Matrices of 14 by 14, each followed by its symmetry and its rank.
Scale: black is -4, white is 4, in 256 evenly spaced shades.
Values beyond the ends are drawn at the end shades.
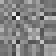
symmetric, rank three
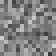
neither, full rank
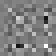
symmetric, rank three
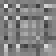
symmetric, rank two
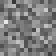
neither, full rank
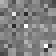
symmetric, rank three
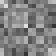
symmetric, rank three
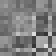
symmetric, rank two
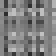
neither, rank two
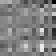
neither, rank two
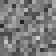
neither, full rank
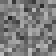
neither, full rank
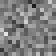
antisymmetric, full rank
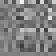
neither, rank two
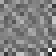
symmetric, rank three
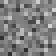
antisymmetric, full rank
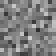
antisymmetric, full rank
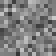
antisymmetric, full rank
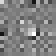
symmetric, rank two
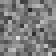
neither, full rank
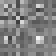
symmetric, rank two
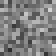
antisymmetric, full rank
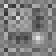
symmetric, rank two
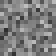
neither, full rank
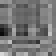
neither, rank two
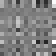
neither, rank two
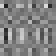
neither, rank two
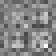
symmetric, rank two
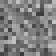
antisymmetric, full rank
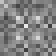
symmetric, rank three
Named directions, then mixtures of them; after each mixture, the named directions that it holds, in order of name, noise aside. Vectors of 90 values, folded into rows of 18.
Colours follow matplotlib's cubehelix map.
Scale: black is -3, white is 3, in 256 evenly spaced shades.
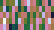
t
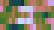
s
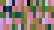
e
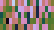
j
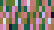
t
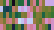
e, s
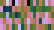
e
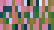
e, j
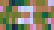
s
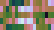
s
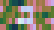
s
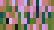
j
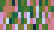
j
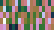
t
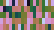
e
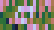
j, s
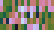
j, s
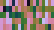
e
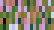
t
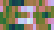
s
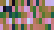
e, s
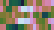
s
